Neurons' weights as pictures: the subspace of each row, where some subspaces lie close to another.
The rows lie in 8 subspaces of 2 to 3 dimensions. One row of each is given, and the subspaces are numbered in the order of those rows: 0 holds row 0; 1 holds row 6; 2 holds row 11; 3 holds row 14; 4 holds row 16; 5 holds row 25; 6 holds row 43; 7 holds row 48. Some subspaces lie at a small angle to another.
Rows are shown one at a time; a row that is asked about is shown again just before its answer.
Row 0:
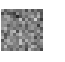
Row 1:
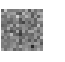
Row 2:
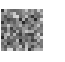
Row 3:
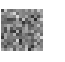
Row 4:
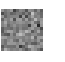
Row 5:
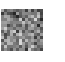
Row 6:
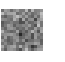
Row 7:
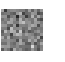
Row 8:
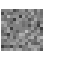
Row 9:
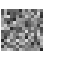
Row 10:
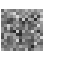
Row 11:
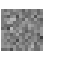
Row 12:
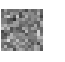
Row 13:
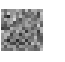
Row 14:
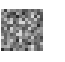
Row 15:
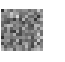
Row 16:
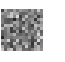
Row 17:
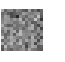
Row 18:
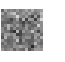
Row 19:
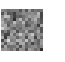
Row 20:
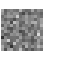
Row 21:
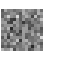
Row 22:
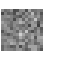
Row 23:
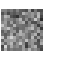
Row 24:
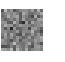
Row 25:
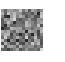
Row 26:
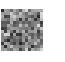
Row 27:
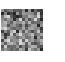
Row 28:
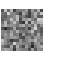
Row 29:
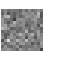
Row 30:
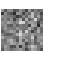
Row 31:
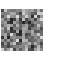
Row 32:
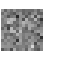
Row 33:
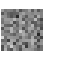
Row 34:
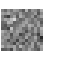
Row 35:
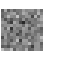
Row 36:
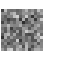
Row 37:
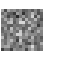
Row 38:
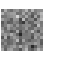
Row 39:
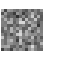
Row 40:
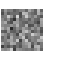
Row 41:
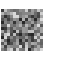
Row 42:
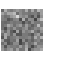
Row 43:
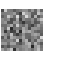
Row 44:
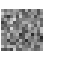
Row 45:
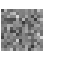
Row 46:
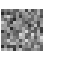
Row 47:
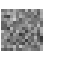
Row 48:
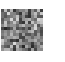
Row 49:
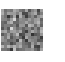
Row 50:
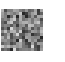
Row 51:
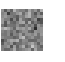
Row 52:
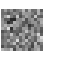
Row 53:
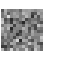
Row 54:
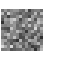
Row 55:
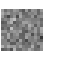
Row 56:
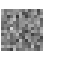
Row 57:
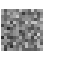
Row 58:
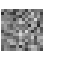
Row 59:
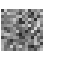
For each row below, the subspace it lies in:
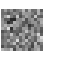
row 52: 2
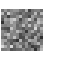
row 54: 7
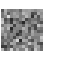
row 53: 7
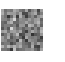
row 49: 6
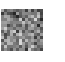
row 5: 0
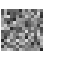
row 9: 5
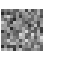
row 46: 1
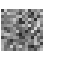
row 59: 7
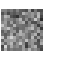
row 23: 4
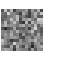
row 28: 7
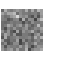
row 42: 0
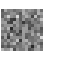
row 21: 1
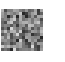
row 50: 6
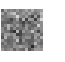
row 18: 2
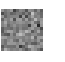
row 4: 7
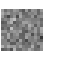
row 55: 1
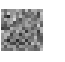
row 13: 0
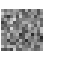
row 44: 1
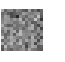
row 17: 4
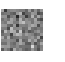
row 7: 6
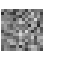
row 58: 3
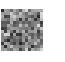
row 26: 4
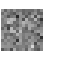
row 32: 2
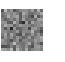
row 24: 7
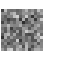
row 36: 5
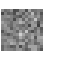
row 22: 3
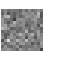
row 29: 5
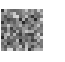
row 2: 5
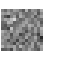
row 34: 2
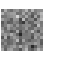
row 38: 1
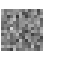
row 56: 6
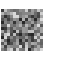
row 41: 5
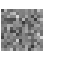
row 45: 0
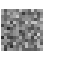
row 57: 4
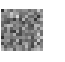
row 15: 4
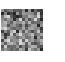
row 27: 0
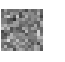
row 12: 4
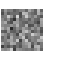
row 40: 6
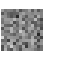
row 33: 4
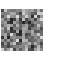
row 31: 1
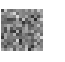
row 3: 0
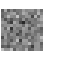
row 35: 3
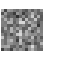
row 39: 3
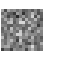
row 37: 3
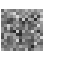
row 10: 2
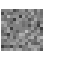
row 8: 7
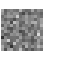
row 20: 4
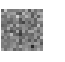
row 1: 6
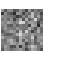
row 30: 3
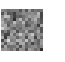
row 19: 5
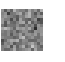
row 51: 7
